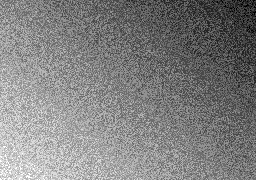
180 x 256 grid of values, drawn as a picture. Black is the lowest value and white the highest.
Odd rows or columns: none. Mirror symmetry: none. Ninth with the lowest average: top right. Stripes: none. Grain: fine. Average level on the scale: 50%. Slope: up to the bottom left.
